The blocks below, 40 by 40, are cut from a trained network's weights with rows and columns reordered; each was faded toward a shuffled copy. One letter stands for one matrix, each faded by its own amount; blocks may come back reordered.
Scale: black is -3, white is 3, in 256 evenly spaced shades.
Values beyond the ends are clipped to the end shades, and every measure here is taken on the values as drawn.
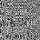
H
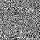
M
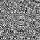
M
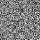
M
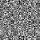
H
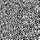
H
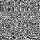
M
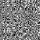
H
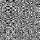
H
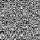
H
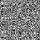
H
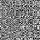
M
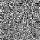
M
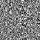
H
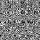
M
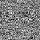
M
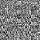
M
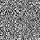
M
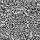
H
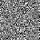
H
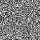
H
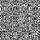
M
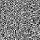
H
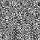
H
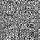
H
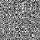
H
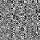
H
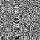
H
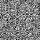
M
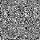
H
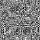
H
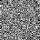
H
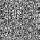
M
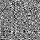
M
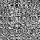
M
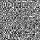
M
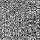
M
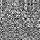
M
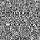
M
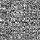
M
